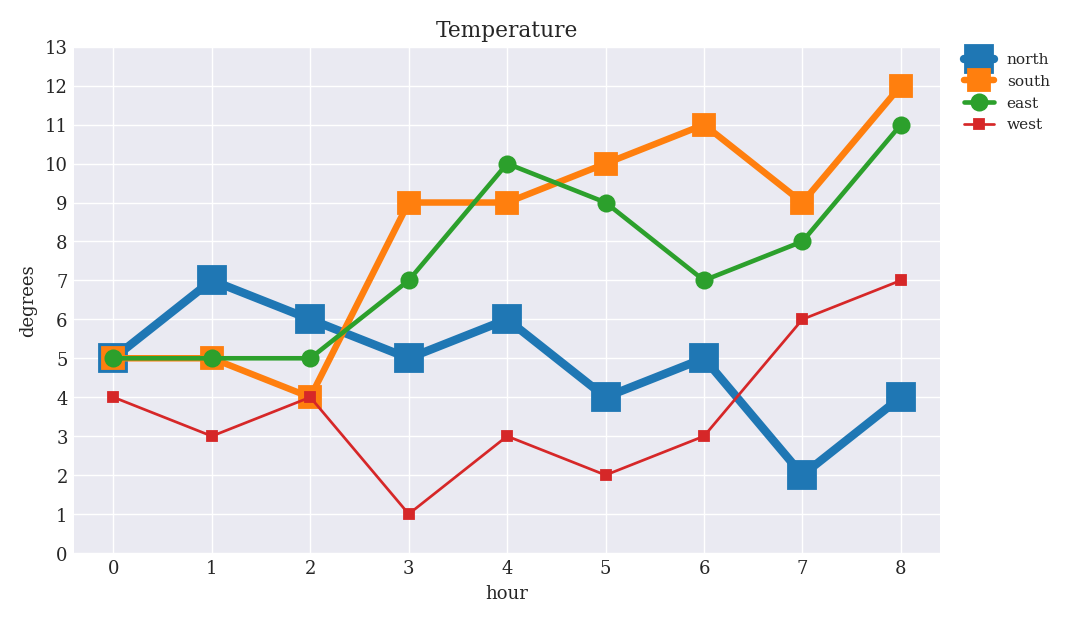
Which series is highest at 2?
north
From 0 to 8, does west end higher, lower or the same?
higher
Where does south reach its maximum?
8
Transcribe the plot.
Title: Temperature
x-axis: hour, ticks 0 1 2 3 4 5 6 7 8
y-axis: degrees, ticks 0 1 2 3 4 5 6 7 8 9 10 11 12 13
Legend: north, south, east, west
Values:
north: 5 7 6 5 6 4 5 2 4
south: 5 5 4 9 9 10 11 9 12
east: 5 5 5 7 10 9 7 8 11
west: 4 3 4 1 3 2 3 6 7
